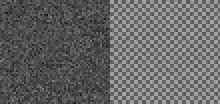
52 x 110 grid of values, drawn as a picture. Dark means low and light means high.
It is made of 1 by 2 panels. Panel 1,1: low, fine-grained. Panel 1,2: middling, checkered, strong in contrast.
